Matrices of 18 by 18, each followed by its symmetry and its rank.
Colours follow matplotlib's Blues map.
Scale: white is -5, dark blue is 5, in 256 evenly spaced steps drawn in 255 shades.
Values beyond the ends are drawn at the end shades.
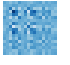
symmetric, rank two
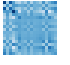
symmetric, rank two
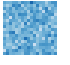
neither, full rank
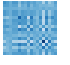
symmetric, rank two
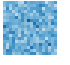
neither, full rank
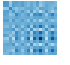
symmetric, rank two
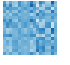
neither, rank two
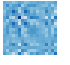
symmetric, rank two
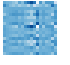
neither, rank two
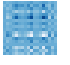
neither, rank two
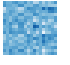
neither, rank three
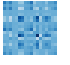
symmetric, rank two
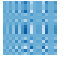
neither, rank one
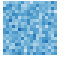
neither, full rank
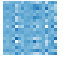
neither, rank two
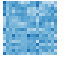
neither, rank three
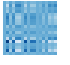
neither, rank one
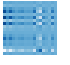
neither, rank one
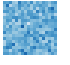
neither, full rank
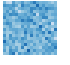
neither, full rank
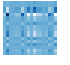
neither, rank one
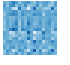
neither, rank three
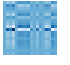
neither, rank one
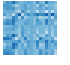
neither, rank three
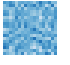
neither, rank three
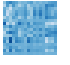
neither, rank three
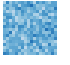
neither, full rank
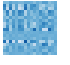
neither, rank two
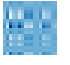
neither, rank one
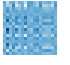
neither, rank two
